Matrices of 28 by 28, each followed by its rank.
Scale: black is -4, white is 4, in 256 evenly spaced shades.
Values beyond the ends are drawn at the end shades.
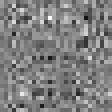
five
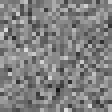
full rank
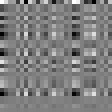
one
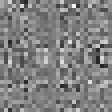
five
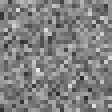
full rank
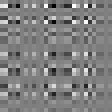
one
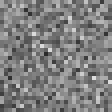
full rank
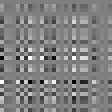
one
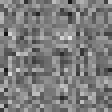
five
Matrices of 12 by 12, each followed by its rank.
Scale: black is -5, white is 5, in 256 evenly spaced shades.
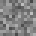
full rank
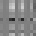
one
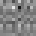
two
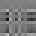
one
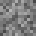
full rank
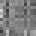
two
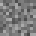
full rank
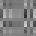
one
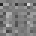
two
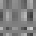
one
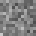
full rank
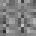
two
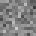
full rank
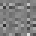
two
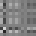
one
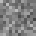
full rank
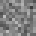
full rank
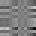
one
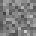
full rank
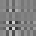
one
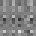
two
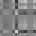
one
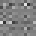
two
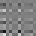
one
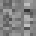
two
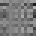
two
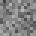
full rank
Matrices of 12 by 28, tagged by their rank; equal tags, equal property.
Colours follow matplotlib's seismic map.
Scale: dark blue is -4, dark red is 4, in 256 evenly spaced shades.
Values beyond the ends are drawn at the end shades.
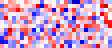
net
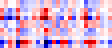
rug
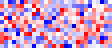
net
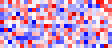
net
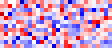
net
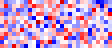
net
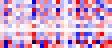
rug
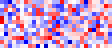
net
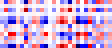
rug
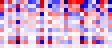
rug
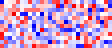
net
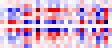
rug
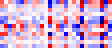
rug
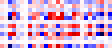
rug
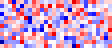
net
